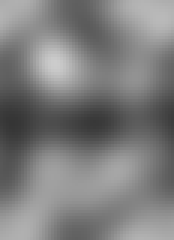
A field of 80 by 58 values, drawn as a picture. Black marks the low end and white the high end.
On average the colour sits 50% of the way up the scale. The texture varies smoothly and slowly. No overall slope runs across the table. The middle left is the ninth with the lowest average. No row or column stands out.
